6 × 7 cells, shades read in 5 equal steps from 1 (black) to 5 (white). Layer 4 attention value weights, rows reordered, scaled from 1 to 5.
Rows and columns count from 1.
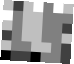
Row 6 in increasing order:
1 1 2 2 2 3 3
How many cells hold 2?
7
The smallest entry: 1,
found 2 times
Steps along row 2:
down up same down same same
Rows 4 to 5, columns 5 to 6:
3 3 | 4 3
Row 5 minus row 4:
2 0 -1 0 1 0 -2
